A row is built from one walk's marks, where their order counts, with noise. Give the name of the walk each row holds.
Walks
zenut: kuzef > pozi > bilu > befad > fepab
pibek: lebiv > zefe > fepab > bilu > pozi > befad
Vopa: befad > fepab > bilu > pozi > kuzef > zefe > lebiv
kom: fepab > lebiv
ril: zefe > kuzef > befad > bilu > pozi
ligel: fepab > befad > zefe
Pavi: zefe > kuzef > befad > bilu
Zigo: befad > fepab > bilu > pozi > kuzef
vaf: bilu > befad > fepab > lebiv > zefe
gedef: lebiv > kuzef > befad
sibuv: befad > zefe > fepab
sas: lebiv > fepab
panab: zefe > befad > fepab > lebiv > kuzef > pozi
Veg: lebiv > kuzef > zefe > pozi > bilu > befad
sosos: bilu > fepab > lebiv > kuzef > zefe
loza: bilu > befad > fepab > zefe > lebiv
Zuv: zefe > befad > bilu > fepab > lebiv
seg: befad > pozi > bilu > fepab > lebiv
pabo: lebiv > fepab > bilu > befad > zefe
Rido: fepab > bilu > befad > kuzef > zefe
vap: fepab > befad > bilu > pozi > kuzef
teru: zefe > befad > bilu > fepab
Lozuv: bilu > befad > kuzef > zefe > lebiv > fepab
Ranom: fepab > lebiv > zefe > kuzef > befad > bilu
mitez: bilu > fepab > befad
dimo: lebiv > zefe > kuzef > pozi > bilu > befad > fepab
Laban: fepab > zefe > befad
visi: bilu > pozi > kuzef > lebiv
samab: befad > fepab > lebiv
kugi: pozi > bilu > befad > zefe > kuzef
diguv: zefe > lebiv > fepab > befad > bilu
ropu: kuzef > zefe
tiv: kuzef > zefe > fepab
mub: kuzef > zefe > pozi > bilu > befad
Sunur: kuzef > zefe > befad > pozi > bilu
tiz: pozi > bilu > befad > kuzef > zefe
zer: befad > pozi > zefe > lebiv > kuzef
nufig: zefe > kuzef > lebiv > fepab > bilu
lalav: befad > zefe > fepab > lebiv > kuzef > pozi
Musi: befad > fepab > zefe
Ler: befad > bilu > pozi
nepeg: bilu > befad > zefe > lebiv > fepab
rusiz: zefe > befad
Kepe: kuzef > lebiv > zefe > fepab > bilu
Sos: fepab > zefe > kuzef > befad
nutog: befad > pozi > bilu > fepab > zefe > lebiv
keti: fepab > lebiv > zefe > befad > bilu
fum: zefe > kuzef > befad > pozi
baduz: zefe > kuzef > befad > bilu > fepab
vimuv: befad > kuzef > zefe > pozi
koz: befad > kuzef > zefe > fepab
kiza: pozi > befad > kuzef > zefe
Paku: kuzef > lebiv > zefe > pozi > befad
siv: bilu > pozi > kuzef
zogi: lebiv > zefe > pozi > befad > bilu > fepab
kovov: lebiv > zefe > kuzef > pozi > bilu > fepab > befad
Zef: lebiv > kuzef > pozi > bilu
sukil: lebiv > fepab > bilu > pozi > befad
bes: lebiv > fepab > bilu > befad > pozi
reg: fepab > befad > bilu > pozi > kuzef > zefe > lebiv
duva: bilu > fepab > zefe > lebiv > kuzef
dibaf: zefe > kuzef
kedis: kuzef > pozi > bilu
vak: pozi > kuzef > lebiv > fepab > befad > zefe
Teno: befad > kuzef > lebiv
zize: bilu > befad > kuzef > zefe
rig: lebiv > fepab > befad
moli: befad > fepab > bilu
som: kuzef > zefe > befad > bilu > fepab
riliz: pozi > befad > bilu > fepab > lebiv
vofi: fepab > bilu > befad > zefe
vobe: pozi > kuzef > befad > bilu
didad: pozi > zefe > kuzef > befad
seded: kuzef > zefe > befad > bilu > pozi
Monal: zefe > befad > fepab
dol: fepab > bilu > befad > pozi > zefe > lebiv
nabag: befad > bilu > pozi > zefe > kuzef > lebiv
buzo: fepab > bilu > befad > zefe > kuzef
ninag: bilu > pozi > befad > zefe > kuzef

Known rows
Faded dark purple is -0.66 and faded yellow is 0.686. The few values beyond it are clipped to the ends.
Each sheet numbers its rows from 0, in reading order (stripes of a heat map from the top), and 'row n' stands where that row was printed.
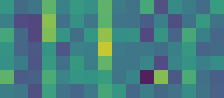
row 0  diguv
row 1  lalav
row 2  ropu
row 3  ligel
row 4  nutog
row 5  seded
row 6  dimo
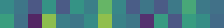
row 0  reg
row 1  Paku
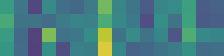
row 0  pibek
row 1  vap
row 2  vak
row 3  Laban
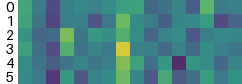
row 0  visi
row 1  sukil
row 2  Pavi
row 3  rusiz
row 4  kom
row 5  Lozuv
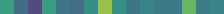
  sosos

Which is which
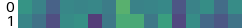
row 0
seg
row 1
sas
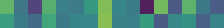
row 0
mub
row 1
teru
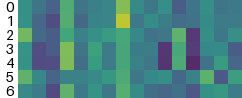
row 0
baduz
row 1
Musi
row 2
vobe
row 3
fum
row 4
vimuv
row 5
riliz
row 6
nabag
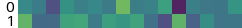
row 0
samab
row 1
kedis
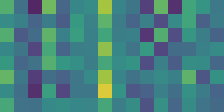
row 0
didad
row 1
dol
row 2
ril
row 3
sibuv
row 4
dibaf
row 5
mitez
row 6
Sos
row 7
Zigo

